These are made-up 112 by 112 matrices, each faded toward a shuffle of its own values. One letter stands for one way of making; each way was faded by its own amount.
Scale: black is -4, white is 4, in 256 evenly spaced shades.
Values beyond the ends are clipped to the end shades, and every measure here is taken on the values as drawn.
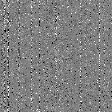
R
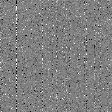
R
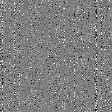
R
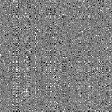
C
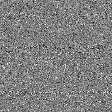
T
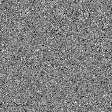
T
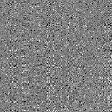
C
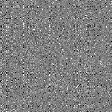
C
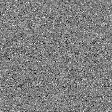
T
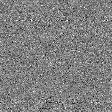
T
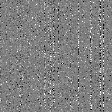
R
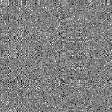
C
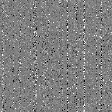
R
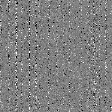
R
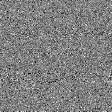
T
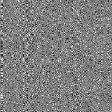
C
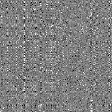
C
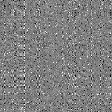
C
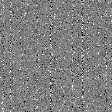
R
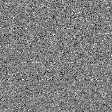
T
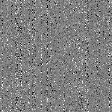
R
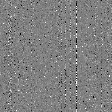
R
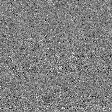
T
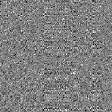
C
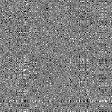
C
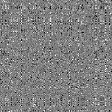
C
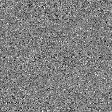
T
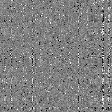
C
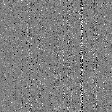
R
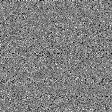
T
